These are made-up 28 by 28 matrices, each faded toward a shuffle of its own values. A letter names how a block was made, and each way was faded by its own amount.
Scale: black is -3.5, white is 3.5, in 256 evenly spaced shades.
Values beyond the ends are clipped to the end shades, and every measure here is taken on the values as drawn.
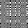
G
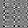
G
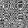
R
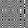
G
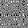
R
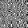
R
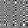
G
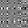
G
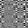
G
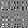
G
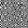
R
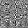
R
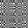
G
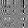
G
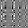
G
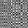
G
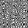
R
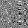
R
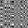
G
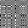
G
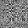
R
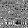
R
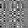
G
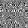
R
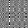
G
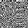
R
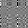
G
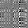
G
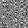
R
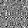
R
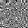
R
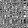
R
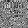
R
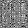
R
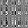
G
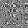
R
